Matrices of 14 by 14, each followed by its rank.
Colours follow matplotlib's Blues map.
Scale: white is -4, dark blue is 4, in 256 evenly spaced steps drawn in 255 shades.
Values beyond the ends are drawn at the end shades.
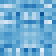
two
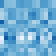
two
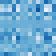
two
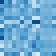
two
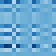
one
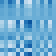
one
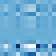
one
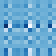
one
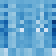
two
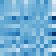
two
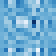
two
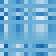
one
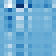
one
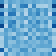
two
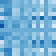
two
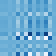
one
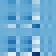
one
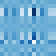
one
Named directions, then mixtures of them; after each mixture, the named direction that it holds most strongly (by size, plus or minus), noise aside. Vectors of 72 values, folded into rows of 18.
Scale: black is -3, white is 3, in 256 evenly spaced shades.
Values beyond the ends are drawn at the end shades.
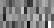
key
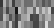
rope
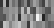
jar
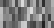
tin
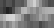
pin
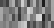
tin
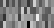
jar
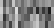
rope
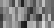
tin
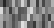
tin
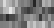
pin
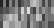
jar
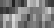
pin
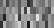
jar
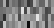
jar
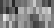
rope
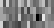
jar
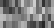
tin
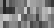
pin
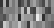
jar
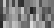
jar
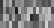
rope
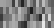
tin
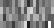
key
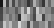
jar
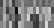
rope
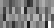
key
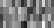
tin
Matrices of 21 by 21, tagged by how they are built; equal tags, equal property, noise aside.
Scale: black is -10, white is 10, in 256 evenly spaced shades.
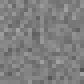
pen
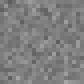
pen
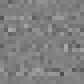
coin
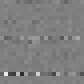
coin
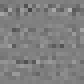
coin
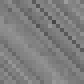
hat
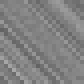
hat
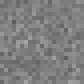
pen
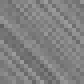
hat
